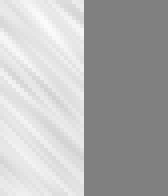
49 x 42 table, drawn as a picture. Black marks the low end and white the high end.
It is made of 1 by 2 panels. Panel 1,1: very high, slanting down to the right, faint in contrast. Panel 1,2: middling, flat.
